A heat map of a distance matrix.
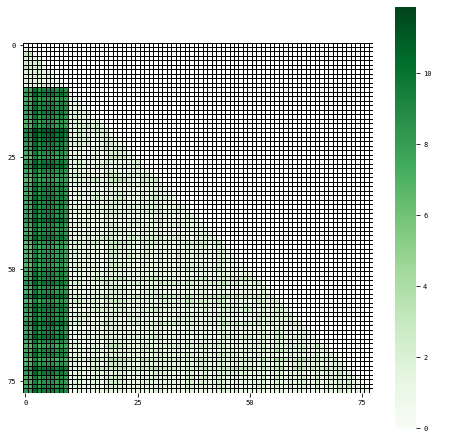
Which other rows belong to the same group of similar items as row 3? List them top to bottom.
0, 1, 2, 4, 5, 6, 7, 8, 9
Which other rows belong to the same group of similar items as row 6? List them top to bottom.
0, 1, 2, 3, 4, 5, 7, 8, 9
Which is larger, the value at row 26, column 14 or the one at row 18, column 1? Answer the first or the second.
the second
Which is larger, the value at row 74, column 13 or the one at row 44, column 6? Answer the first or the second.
the second
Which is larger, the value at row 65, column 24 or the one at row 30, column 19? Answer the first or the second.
the second
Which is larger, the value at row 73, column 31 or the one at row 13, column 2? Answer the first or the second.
the second
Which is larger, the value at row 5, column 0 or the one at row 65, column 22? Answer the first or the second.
the first
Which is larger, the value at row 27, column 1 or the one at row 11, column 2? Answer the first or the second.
the second
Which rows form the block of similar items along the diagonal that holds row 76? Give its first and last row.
10 to 77
